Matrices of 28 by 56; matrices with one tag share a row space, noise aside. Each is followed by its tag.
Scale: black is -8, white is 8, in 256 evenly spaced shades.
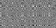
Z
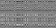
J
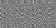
Z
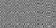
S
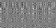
Z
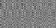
Z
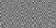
Z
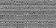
J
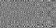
S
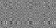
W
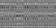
J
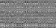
J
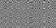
W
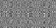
W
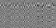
S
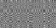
W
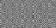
Z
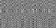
Z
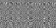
W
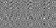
W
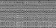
J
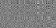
S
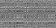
J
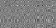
S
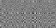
Z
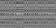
J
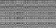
J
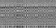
J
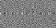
Z
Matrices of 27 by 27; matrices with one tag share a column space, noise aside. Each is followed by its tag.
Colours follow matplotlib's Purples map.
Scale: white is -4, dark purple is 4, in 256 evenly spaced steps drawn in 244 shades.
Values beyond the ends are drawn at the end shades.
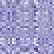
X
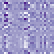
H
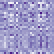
H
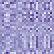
H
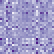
X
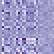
X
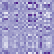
H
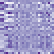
H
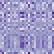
H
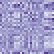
H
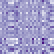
X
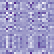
H
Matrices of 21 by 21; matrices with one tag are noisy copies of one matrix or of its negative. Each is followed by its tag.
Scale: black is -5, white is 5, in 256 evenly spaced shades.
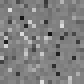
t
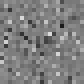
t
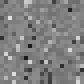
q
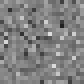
t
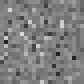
t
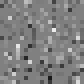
q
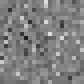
t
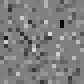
t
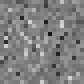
t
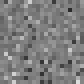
q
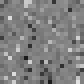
q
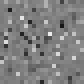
t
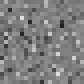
t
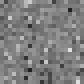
q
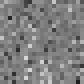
q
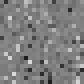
q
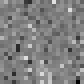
q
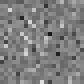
t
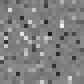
t
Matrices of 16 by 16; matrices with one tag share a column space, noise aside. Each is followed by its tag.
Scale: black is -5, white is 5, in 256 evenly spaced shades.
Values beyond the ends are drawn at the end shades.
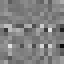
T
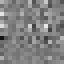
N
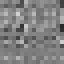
N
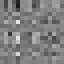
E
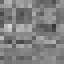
N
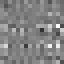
T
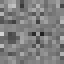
E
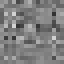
N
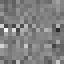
T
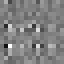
T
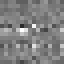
T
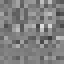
N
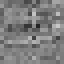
N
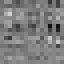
N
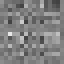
E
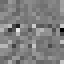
T
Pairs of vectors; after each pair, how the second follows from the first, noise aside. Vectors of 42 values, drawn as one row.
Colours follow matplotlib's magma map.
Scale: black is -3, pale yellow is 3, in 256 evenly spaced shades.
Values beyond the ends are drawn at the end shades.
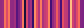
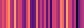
shuffled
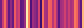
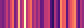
shuffled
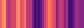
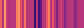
partly zeroed
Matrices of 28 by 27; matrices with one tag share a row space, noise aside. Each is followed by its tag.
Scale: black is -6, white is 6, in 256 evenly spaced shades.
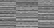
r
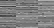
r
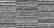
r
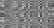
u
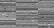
r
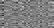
u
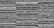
r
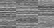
r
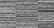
r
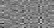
u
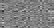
u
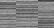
r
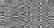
u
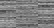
r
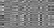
u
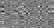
u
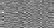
u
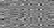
u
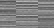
r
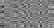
u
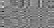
u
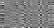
u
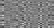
u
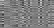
u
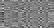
u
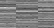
r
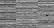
r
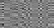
u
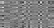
u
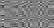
u
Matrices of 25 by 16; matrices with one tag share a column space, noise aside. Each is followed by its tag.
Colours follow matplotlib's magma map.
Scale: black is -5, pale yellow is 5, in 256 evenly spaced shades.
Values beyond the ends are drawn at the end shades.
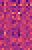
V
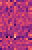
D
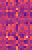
D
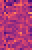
V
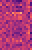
V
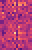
V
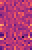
D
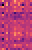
V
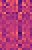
V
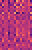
V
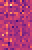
V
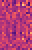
V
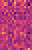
V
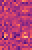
D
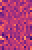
D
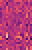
D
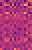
V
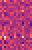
D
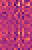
V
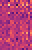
V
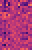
V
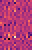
D
